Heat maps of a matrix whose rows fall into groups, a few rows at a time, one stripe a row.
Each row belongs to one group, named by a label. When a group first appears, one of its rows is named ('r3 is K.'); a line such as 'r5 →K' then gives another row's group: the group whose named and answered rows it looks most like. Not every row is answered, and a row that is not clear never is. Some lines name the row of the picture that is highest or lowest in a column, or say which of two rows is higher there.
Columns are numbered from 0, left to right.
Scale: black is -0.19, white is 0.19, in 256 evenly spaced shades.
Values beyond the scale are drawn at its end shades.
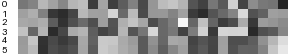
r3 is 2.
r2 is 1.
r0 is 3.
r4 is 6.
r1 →6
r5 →6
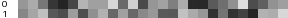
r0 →6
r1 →1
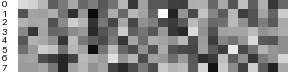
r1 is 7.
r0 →2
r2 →2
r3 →2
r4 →3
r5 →7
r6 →6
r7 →3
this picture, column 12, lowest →6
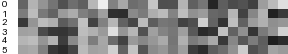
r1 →3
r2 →7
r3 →6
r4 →3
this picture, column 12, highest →2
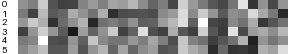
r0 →1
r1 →3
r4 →1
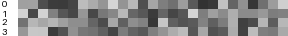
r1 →2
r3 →3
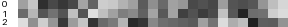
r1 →6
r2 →2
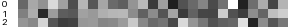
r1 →6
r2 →1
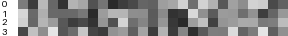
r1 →2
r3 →7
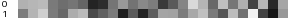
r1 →3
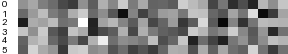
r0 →1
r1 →3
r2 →7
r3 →2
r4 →1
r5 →3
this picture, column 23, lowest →0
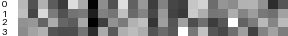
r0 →2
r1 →2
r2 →7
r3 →1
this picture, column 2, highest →1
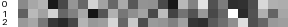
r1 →7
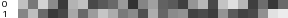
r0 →2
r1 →6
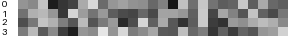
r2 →7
